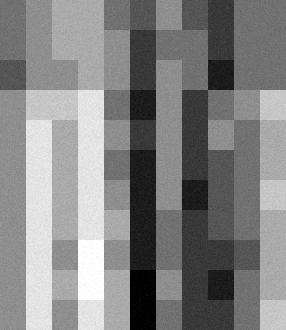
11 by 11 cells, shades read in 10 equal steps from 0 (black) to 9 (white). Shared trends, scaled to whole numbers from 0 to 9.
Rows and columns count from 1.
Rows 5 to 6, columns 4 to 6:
8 5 2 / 8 4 1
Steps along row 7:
up down up down down up down up up up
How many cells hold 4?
24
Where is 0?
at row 10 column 6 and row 11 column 6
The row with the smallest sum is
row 3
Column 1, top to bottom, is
4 4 3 5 5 5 5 5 5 5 5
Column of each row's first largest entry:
3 3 4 4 2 2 2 2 4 4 2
